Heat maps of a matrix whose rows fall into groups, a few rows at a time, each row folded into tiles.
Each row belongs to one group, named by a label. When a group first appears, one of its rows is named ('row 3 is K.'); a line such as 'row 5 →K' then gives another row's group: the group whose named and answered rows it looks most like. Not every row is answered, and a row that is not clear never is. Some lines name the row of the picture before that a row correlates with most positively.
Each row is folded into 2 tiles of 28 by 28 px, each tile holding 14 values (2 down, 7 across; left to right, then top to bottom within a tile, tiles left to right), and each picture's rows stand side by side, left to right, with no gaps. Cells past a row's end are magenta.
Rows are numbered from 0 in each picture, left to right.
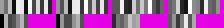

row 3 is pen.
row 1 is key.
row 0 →key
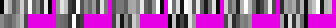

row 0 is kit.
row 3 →key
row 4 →key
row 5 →kit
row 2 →key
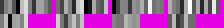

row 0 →pen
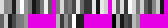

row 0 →key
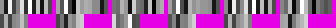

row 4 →key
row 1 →pen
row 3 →pen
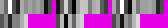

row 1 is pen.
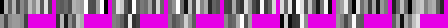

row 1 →key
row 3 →kit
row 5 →key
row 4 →pen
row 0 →kit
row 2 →kit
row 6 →kit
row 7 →pen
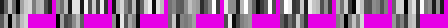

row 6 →pen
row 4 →key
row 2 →kit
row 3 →key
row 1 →key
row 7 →kit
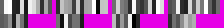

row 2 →kit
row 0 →kit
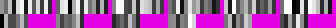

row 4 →key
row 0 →key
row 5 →kit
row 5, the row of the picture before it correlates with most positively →0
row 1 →kit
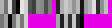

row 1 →kit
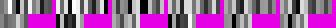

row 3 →key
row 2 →pen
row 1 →key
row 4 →pen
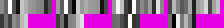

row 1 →pen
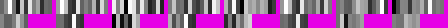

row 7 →pen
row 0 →kit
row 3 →kit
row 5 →kit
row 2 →key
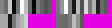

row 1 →kit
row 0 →pen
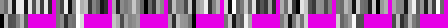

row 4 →key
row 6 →kit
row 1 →pen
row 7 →key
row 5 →pen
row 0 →key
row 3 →kit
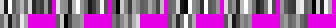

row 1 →key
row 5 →key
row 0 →key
